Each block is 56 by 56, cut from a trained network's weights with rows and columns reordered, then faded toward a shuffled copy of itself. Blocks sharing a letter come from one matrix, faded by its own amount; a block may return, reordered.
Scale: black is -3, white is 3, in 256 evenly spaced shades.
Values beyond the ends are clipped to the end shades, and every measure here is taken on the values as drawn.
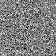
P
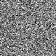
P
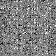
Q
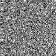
P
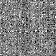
Q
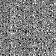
Q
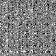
Q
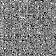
Q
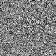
P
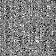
Q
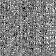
Q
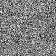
P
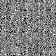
Q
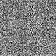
P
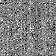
Q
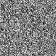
P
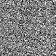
P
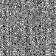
Q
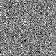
P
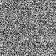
P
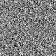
P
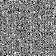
Q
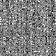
Q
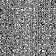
Q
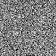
P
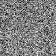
P
